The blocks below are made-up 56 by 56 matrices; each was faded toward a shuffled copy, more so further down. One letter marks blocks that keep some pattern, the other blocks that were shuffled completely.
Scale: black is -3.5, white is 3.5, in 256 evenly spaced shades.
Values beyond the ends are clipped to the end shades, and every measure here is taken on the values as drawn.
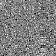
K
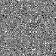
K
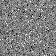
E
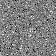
E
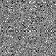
K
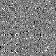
K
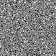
E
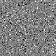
K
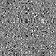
K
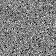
E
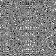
K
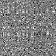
K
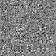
K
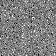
E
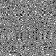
K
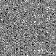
K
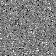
E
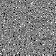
K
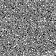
E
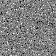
E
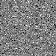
K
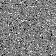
E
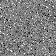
E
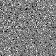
K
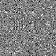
K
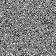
E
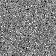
E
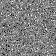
E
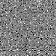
K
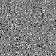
K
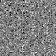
K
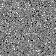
E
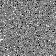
E
